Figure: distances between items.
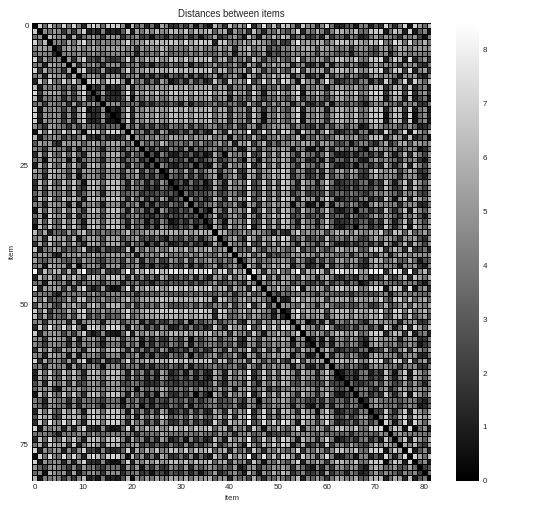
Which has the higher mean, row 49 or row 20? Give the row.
49
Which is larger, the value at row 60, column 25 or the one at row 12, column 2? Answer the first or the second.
the first
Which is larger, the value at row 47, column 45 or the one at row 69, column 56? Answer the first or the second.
the first
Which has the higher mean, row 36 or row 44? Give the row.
44
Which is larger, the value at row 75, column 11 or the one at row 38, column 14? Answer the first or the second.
the first
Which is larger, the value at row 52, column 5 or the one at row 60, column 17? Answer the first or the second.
the first
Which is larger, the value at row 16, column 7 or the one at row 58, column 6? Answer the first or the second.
the second
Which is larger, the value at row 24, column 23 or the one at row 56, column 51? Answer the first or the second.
the second
